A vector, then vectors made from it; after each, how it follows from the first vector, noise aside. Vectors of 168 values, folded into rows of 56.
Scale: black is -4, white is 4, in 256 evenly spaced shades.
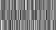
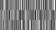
reversed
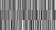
wrapped around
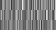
wrapped around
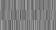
shrunk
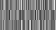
reversed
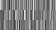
wrapped around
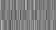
shrunk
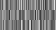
reversed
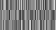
reversed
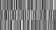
wrapped around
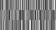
reversed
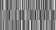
reversed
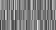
wrapped around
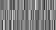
wrapped around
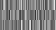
reversed
